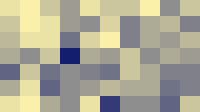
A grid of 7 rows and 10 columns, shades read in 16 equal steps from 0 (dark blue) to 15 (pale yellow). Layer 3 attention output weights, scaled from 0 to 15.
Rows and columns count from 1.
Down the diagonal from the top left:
14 15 14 0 7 11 8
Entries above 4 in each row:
10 10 10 9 10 10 9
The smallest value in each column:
5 8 5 0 7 2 7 8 5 7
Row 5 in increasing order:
5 6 6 7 7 7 8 10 12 12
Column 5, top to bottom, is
14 8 13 10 7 9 14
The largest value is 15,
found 5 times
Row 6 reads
10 14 5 8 9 11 10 10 6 7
